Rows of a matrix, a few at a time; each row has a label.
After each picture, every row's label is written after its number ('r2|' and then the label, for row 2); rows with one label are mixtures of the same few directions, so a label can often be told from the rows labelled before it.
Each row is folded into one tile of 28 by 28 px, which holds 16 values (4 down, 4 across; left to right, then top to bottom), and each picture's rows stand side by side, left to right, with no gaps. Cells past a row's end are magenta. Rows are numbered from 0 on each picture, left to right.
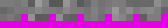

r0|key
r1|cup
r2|cup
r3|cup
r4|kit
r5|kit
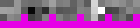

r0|kit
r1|kit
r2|kit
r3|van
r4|key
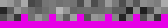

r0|key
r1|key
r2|key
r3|cup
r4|van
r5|key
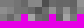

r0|key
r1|kit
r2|cup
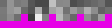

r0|van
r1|cup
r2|kit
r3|key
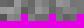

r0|kit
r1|van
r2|key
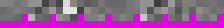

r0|key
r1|kit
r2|van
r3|key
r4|key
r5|kit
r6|cup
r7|key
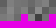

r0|cup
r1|van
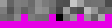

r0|cup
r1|van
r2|kit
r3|key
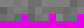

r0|key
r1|kit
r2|kit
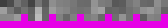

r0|key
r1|cup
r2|key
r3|van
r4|key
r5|kit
